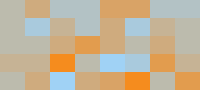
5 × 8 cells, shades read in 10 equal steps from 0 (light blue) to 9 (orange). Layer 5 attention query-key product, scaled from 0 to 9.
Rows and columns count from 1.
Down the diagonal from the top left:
3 1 5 3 6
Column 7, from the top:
2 4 5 7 3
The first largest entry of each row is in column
5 5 4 3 6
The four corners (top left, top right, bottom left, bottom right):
3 2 3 7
